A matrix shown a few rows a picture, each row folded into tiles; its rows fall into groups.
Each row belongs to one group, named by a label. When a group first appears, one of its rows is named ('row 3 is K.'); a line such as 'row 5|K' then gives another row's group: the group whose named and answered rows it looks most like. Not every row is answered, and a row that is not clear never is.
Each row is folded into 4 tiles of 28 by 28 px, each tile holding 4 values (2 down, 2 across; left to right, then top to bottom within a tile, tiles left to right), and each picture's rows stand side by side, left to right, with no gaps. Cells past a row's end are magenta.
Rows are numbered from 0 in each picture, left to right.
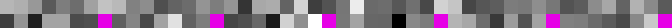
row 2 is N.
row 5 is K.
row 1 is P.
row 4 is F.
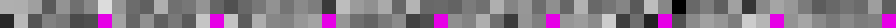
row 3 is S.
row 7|F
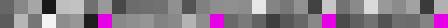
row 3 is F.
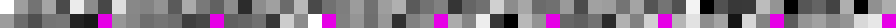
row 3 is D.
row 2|N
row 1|S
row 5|N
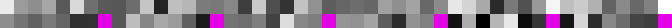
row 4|P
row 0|S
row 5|P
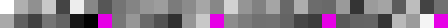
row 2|S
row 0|S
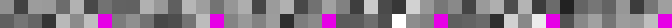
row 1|K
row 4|N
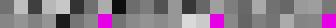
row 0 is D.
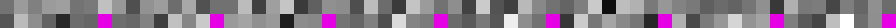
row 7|P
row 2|D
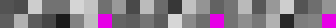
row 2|D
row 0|K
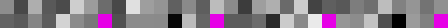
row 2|N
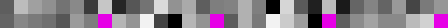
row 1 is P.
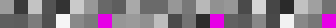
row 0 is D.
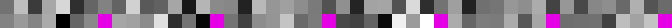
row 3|N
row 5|N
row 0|D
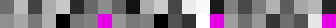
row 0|D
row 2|K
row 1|K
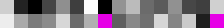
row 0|F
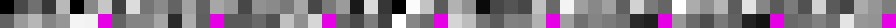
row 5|S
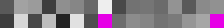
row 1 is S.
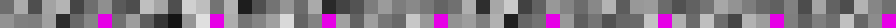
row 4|D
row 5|K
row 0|D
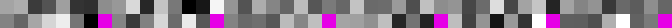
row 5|P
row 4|K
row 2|N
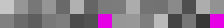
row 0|S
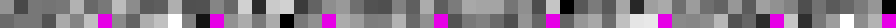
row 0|N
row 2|D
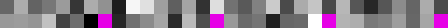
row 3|F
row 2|K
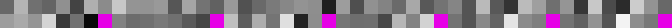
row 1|S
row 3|N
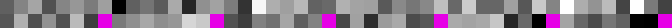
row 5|S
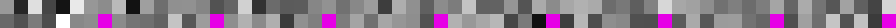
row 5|P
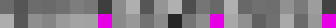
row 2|F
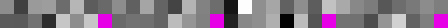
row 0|N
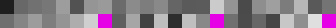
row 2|N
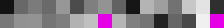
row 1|K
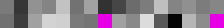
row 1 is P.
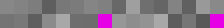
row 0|P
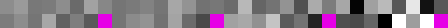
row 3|N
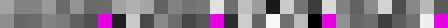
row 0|S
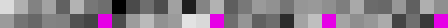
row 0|S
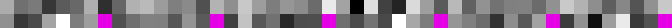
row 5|P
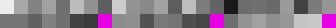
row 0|S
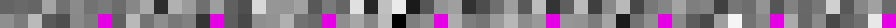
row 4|F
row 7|K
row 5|D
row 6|P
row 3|D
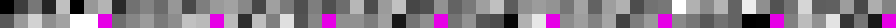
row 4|K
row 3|D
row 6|S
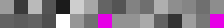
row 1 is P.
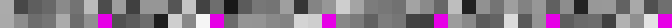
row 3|S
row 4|F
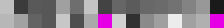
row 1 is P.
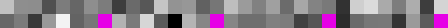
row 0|P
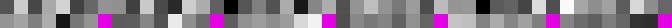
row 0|D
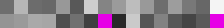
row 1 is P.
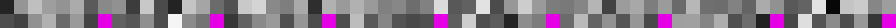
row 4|K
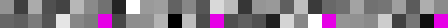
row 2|N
